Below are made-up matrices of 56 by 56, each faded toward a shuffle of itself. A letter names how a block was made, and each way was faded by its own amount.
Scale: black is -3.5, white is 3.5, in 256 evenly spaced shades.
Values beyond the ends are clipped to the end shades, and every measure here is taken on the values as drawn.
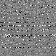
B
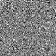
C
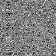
C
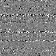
B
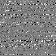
B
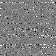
B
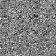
C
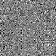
C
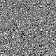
C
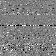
B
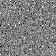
C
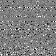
B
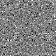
C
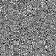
C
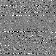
B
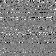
B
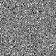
C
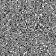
C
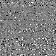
B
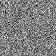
C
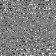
B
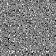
C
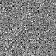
C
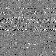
B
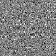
C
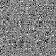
C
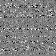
B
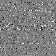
B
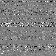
B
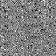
C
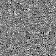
C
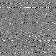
B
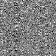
C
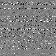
B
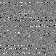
B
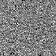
C
